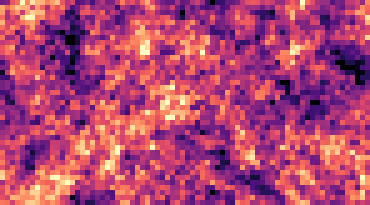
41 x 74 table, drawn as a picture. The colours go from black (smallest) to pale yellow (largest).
The texture is blotchy. Overall the values sit about 50% of the way up the scale. The halves do not mirror each other. The values follow a bell shape.
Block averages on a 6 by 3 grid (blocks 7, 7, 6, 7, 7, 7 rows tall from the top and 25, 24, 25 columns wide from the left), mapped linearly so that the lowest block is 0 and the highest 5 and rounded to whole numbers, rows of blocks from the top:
322 | 141 | 140 | 341 | 425 | 523
